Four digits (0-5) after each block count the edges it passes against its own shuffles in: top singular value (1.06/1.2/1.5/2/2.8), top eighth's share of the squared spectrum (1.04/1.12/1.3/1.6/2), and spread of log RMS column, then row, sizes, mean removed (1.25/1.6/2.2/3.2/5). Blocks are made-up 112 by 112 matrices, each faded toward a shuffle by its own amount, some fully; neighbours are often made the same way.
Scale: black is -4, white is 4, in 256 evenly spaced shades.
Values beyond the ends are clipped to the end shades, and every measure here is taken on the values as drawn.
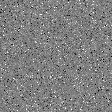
2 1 0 0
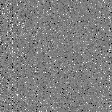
2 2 2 0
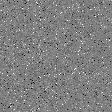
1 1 1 0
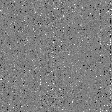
2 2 2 0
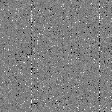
3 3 2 0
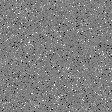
0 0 0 0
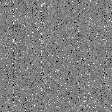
2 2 2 0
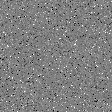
0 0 0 0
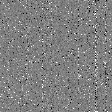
2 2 2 0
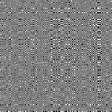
5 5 4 4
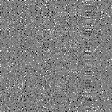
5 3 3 2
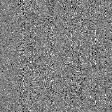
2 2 3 0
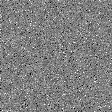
0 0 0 0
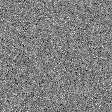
0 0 0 0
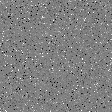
1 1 0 0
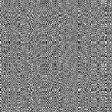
5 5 4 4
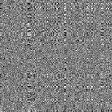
5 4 3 3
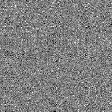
4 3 2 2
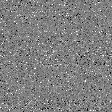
1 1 0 2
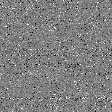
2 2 0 2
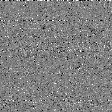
2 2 0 3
